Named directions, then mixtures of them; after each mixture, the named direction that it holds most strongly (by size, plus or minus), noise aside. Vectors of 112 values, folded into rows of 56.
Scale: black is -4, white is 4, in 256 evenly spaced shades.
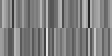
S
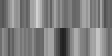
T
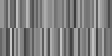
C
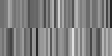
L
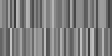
C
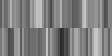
T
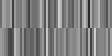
S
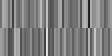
S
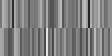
S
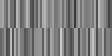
C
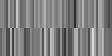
C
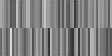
C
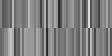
S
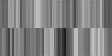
T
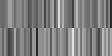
L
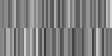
L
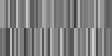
C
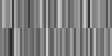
S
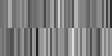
L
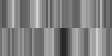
T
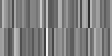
S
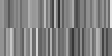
L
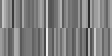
S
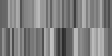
T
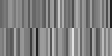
L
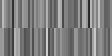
S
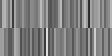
S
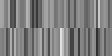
C
